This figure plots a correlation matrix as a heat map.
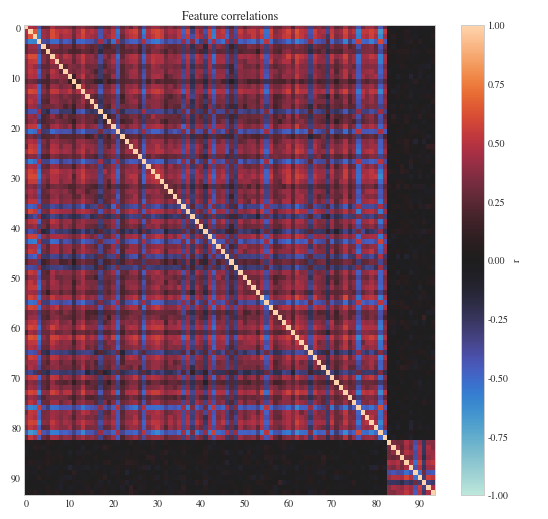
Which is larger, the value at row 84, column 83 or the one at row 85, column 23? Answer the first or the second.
the first
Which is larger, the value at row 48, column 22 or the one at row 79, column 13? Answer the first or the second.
the second
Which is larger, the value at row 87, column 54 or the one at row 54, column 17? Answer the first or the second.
the first
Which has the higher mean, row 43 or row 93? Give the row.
93
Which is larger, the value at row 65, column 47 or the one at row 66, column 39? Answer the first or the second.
the second
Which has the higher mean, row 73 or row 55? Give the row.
73
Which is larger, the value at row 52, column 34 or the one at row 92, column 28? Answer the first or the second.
the first
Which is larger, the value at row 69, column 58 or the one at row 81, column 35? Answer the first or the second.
the first
